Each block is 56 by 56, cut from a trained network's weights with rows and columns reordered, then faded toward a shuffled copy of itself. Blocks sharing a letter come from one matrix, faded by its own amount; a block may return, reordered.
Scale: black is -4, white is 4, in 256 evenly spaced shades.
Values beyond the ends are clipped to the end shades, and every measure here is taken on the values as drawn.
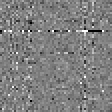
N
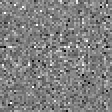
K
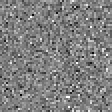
K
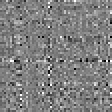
N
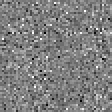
K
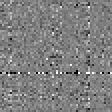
N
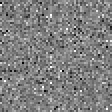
K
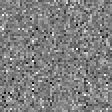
K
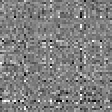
N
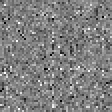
K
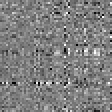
N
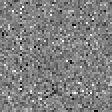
K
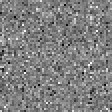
K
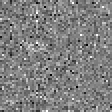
K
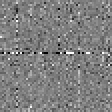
N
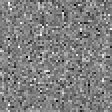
K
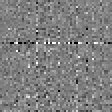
N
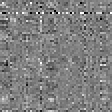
N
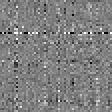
N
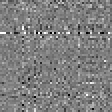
N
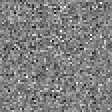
K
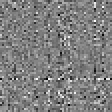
N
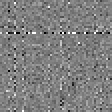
N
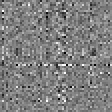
N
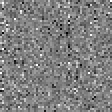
K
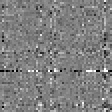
N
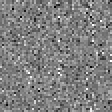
K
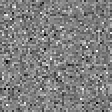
K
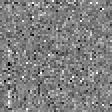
K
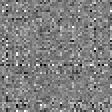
N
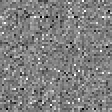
K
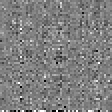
N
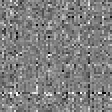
N
